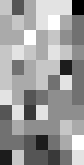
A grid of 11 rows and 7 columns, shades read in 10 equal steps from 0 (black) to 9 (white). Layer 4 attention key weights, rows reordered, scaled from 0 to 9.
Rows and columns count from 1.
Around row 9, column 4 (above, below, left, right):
8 1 5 5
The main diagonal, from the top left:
7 7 9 6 7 8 4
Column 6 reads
8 6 5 7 1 8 5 5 7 6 4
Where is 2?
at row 8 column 3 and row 11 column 5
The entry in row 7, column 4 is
4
